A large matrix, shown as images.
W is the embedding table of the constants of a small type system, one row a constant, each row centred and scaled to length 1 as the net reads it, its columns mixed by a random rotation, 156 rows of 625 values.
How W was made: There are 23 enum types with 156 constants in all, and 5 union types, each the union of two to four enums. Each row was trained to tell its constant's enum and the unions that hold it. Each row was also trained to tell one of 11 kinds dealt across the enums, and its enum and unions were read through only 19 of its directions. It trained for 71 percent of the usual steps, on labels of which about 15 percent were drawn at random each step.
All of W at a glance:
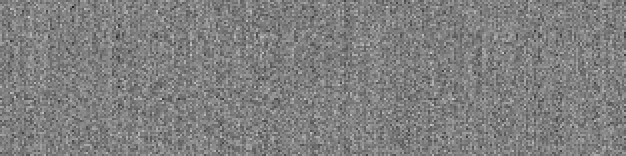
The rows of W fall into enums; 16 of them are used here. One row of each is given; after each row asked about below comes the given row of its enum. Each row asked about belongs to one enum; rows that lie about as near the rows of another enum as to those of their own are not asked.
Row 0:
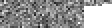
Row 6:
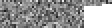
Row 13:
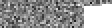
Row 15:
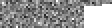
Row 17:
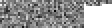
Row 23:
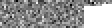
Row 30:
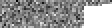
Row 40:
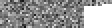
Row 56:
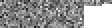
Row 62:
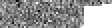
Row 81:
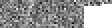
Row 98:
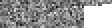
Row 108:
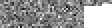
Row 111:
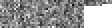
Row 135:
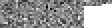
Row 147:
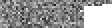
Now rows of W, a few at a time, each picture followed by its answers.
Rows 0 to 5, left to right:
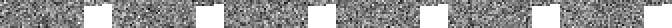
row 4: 108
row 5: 81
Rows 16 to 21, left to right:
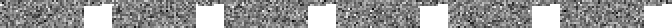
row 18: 56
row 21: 6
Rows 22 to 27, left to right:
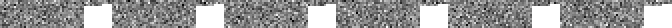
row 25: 6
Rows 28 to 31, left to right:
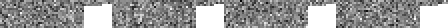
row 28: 40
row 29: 98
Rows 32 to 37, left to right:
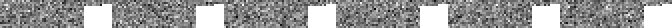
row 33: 40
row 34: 111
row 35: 147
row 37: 0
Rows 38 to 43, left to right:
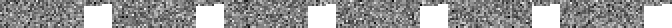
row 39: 108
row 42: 111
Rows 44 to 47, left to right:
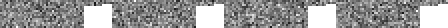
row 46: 98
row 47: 147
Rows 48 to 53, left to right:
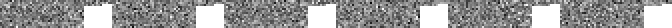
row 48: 15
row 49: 108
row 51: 81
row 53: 0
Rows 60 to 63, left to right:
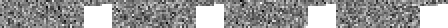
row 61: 62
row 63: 13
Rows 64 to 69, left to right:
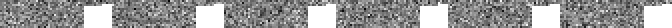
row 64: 23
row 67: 62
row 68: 17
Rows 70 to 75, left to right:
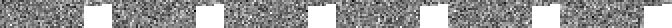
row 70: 40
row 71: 13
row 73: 81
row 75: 62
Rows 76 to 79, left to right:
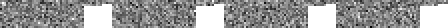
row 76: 15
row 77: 30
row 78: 17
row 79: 56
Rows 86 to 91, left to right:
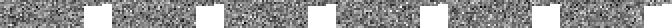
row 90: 108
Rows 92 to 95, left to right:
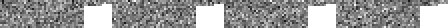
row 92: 23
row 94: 56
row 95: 23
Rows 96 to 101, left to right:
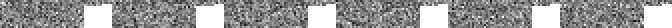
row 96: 15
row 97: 13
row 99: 98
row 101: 17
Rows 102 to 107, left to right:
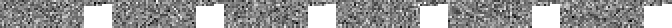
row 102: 40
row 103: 147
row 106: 135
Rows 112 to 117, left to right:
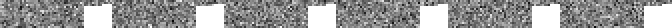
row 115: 30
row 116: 108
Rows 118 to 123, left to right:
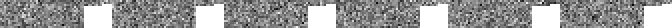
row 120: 15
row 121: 81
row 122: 147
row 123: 62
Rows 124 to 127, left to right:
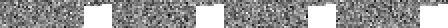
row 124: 108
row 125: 13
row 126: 81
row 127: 56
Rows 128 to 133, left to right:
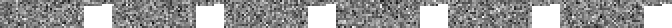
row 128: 135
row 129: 111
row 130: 62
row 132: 0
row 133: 17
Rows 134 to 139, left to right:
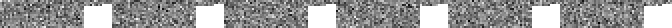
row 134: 30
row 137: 111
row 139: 0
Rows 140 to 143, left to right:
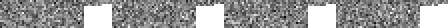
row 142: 98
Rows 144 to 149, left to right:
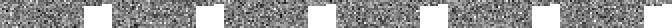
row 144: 62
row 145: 15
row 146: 0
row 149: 15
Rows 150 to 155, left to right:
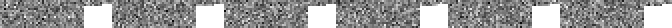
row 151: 111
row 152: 0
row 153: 23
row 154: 81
